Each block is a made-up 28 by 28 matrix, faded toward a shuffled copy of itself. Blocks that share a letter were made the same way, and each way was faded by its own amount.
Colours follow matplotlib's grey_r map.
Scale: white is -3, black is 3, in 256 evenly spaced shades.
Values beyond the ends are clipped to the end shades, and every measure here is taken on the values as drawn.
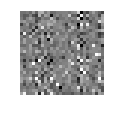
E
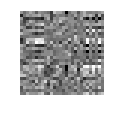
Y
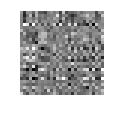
Y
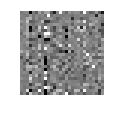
E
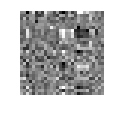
Y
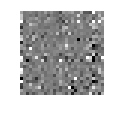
E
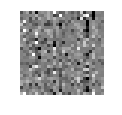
E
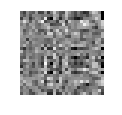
Y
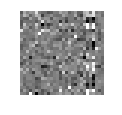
E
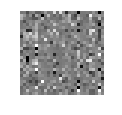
E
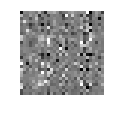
E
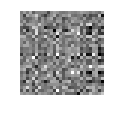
Y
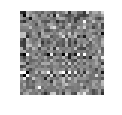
Y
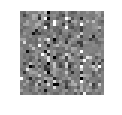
E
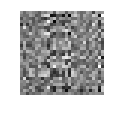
Y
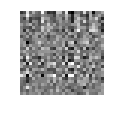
Y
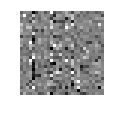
E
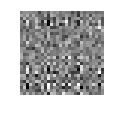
Y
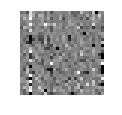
E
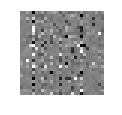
E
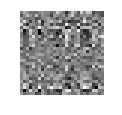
Y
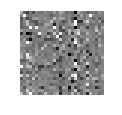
E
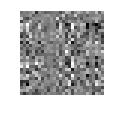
Y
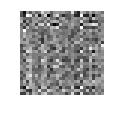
Y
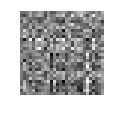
Y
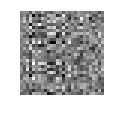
Y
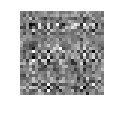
Y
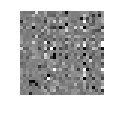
E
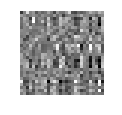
Y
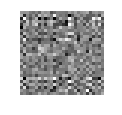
Y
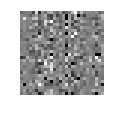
E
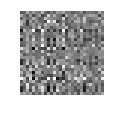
Y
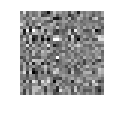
Y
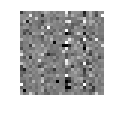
E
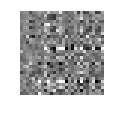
Y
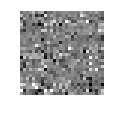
E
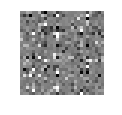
E
